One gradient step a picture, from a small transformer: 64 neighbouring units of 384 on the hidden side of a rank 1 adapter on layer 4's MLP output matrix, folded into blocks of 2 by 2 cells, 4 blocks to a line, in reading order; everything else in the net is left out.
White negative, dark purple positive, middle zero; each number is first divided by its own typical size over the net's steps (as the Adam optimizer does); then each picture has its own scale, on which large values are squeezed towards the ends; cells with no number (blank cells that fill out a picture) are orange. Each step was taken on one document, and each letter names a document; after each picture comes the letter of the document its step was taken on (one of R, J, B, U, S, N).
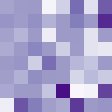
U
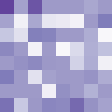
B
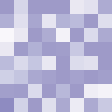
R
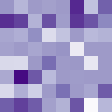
R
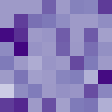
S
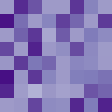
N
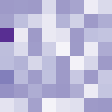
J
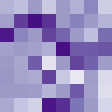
U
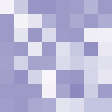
B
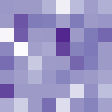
S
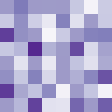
J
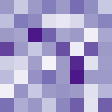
R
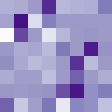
J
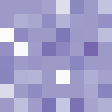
S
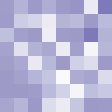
U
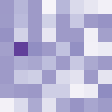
U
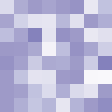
B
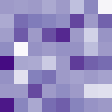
R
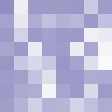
B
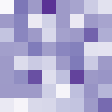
U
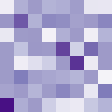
J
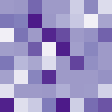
J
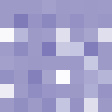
S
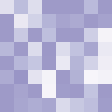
B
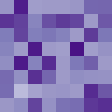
N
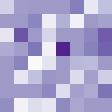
U
